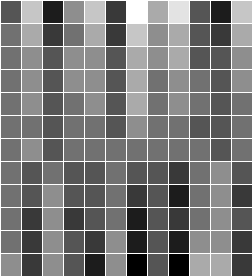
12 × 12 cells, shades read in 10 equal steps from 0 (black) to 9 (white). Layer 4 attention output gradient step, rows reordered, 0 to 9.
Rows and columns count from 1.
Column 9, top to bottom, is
8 6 6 5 5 4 4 2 1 2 1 0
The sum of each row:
59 53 53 52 50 45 47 41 39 38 38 38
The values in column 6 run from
2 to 5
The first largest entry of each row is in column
7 7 7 7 7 7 2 11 3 3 3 10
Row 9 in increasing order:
1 2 2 3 3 3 3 4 4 4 5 5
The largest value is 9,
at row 1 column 7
